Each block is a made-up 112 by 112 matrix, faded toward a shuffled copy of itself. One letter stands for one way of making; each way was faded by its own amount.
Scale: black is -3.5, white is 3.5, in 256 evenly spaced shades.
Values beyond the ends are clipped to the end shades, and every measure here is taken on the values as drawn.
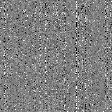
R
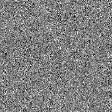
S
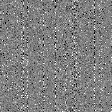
R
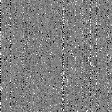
R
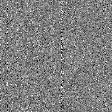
S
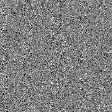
S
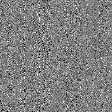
S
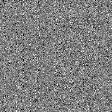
S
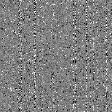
R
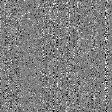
R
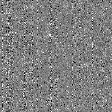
R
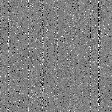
R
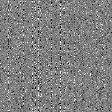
R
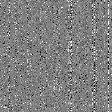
R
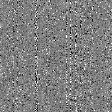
R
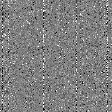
R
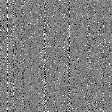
R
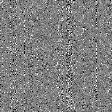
R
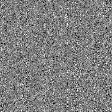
S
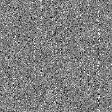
S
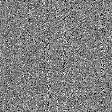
S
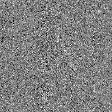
S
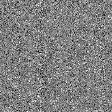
S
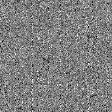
S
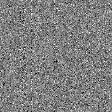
S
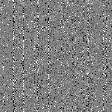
R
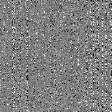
R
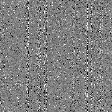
R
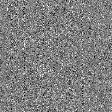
S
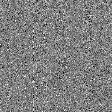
S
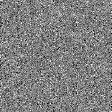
S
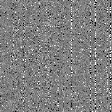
R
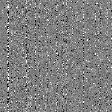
R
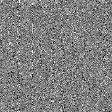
S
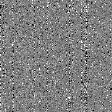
R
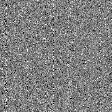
S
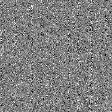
S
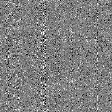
R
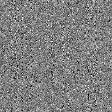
S
